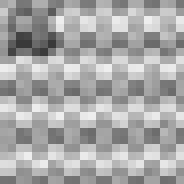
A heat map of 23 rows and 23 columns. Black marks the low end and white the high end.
Histogram: bell-shaped. Ninth with the lowest average: top left. Odd patch: lower, in the top left. Stripes: horizontal, repeating 4 times.
